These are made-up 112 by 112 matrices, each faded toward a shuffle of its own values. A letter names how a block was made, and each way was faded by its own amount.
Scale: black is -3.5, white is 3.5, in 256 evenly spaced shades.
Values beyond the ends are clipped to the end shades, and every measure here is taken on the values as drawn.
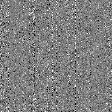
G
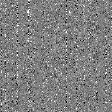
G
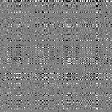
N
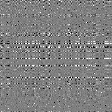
N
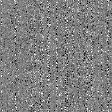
G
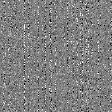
G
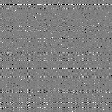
N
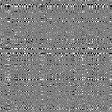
N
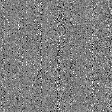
G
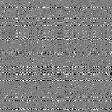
N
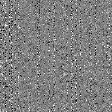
G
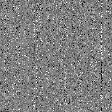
G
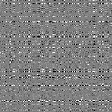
N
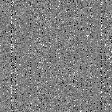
G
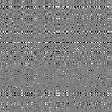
N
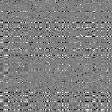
N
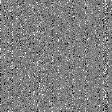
G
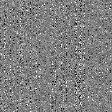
G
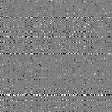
N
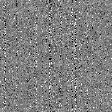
G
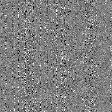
G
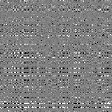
N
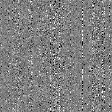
G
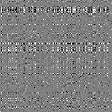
N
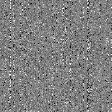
G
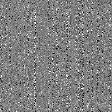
G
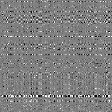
N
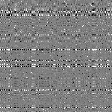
N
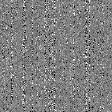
G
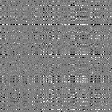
N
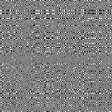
N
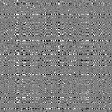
N
